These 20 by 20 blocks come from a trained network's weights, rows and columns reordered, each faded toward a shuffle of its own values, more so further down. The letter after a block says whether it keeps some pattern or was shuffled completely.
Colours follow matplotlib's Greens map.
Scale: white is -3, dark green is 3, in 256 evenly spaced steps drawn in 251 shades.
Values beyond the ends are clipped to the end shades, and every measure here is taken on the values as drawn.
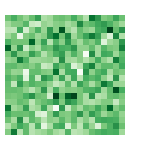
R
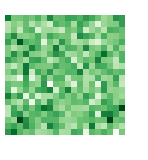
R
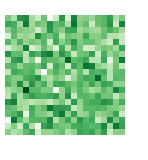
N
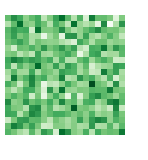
R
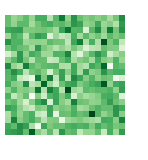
R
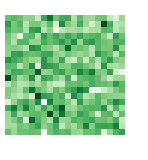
R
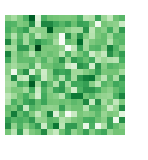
R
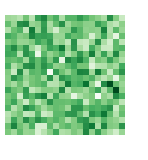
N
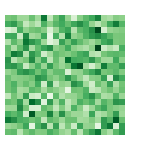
N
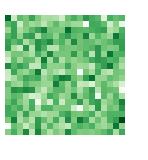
R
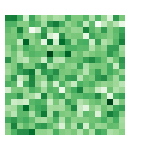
R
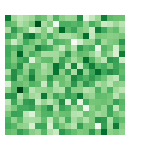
R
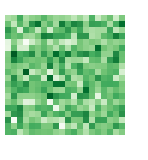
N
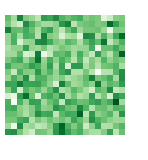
R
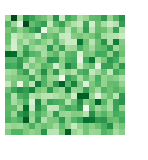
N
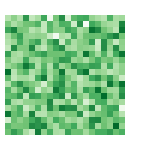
R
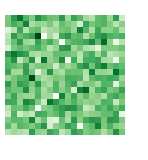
R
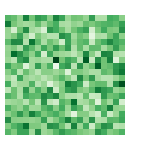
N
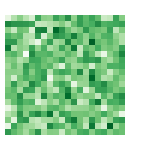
R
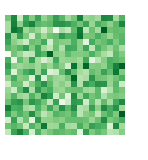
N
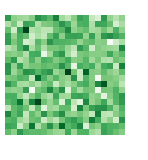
R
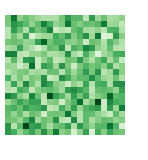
R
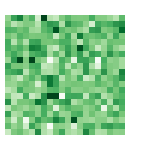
N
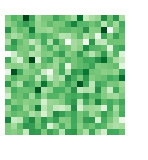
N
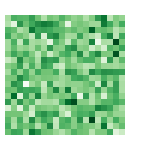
R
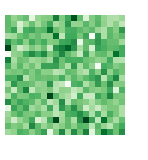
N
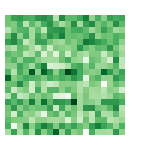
N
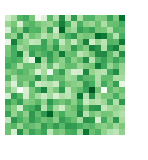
R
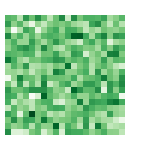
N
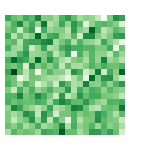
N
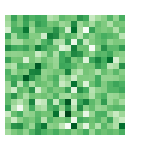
N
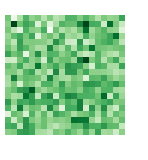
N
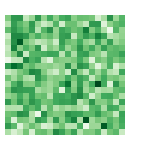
R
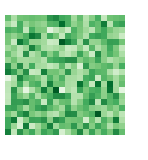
R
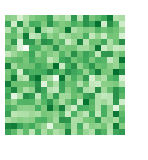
R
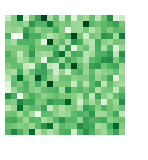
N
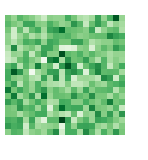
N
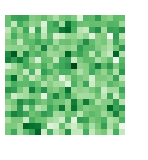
N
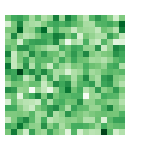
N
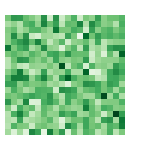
N
